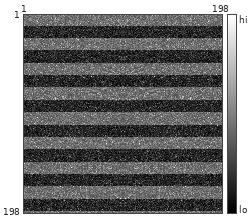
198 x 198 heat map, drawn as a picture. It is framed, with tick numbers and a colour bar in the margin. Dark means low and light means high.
It is mirror symmetric from left to right. Stripes running across repeat 8 times from top to bottom. Overall the values sit about 30% of the way up the scale. There is no overall slope.
